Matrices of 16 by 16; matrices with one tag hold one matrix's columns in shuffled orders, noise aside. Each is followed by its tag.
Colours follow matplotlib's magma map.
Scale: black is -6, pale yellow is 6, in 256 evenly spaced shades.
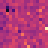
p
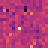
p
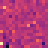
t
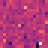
t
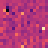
p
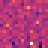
t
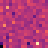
t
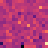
t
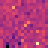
t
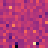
t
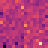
t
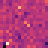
t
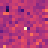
p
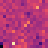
t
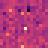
p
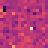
p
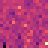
t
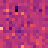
p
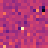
p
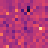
p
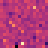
t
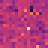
p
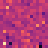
t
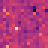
p
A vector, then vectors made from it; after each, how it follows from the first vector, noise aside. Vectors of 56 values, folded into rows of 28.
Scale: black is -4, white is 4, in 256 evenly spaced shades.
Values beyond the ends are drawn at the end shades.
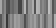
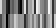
scaled up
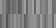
shrunk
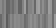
shrunk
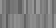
shrunk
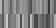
reversed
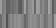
shrunk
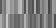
negated
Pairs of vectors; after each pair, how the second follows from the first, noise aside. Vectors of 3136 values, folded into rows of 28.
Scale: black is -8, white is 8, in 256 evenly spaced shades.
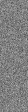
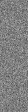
negated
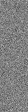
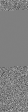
partly zeroed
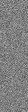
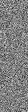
scaled up
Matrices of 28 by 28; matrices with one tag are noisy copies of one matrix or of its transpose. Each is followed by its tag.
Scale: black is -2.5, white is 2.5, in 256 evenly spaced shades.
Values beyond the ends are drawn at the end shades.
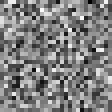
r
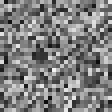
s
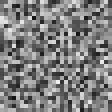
r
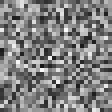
r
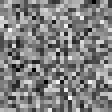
r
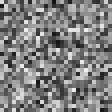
s
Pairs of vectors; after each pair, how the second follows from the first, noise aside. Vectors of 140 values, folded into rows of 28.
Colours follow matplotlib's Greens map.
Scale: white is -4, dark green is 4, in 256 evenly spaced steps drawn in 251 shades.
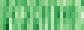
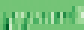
partly zeroed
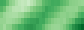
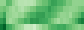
wrapped around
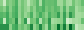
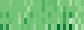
partly zeroed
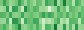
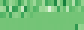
partly zeroed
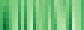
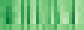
wrapped around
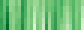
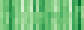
wrapped around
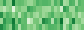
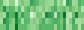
wrapped around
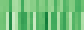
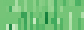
partly zeroed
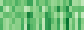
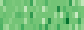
partly zeroed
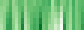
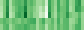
wrapped around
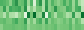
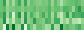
wrapped around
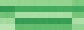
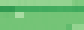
partly zeroed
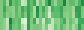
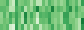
wrapped around
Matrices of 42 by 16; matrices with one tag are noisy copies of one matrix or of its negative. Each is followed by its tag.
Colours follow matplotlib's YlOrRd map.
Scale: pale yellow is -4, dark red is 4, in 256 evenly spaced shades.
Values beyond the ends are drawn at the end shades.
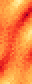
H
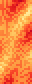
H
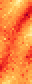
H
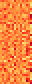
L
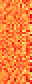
L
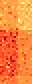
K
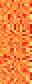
L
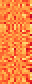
L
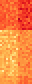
K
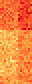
K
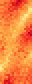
H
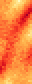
H
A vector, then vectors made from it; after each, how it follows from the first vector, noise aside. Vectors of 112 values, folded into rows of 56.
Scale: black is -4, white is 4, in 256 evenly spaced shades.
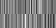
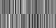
wrapped around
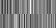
reversed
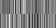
wrapped around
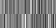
sign-scrambled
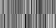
sign-scrambled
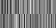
reversed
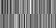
reversed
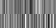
sign-scrambled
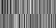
reversed
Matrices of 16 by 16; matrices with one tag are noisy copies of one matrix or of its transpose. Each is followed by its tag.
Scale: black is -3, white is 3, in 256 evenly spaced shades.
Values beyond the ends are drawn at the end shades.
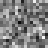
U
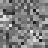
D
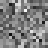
D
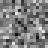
U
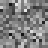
D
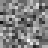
U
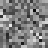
D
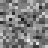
U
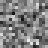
U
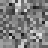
D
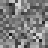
D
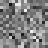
D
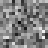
U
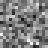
U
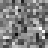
U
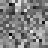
D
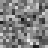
U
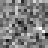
U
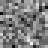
U
